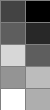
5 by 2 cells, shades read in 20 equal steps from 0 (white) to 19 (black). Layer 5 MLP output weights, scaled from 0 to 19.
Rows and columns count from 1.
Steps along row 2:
up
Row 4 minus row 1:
-6 -14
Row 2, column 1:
12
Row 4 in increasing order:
5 8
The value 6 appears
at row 5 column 2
